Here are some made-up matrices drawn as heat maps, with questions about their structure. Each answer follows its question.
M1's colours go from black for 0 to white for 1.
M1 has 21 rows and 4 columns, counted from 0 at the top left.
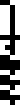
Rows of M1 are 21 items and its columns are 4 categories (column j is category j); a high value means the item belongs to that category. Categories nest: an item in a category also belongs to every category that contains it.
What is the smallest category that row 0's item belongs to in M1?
2
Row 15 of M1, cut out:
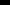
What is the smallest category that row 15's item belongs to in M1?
2
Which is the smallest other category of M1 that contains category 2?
3
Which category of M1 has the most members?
3
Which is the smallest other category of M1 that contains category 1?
0
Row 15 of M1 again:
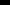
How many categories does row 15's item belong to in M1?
2
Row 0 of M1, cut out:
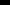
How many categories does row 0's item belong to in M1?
2
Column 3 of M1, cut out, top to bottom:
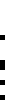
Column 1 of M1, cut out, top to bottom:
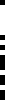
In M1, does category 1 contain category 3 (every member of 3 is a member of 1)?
no
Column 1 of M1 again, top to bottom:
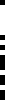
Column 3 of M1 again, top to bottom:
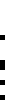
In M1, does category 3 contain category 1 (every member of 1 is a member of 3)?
yes
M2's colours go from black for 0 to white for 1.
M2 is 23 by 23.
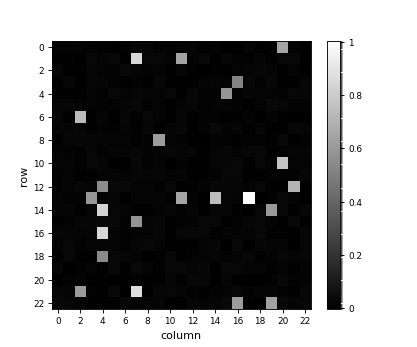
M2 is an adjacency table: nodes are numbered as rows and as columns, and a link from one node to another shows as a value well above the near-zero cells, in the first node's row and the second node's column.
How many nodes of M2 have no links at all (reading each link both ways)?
1
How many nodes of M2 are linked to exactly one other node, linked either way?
7
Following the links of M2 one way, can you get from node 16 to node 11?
no
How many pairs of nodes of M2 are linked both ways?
0
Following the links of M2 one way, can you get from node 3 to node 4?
yes
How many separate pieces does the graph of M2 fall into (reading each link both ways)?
4
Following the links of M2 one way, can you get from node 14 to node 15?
yes
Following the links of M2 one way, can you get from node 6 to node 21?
no
